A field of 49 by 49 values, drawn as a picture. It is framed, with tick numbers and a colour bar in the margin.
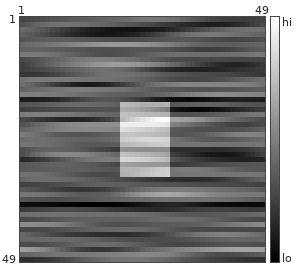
The ninth with the highest average is the centre. No overall slope runs across the table. An odd patch, higher than its surroundings, sits in the centre. Streaks run across, left to right.
